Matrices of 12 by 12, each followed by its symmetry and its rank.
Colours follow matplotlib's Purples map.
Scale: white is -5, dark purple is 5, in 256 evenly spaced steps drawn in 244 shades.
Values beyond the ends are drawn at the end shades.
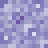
symmetric, full rank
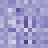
neither, rank two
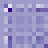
symmetric, rank two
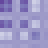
symmetric, rank one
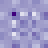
symmetric, rank two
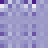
neither, rank one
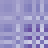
symmetric, rank one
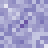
symmetric, full rank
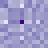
symmetric, rank two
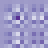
symmetric, rank one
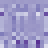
neither, rank two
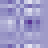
neither, rank one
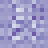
neither, rank two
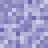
symmetric, full rank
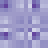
symmetric, rank one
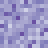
symmetric, full rank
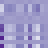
neither, rank one
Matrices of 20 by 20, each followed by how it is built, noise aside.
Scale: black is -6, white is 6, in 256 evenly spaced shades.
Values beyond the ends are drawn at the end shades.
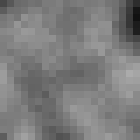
smooth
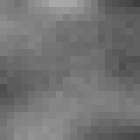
smooth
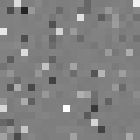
sparse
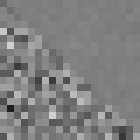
lower triangular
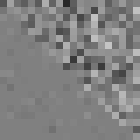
upper triangular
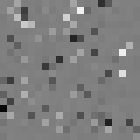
sparse
